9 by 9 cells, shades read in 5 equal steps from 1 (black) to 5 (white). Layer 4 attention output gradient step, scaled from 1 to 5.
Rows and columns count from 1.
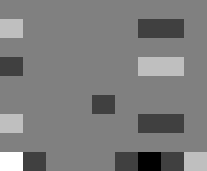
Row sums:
27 26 27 28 27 26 26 27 25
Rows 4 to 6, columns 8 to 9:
4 3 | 3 3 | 3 3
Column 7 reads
3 2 3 4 3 3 2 3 1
